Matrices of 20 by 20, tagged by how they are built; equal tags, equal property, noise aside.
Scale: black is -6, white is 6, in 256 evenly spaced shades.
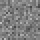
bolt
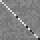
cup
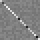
cup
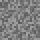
bolt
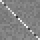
cup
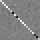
cup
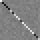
cup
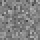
bolt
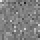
bolt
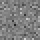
bolt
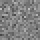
bolt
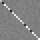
cup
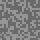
bolt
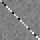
cup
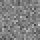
bolt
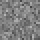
bolt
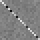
cup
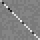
cup
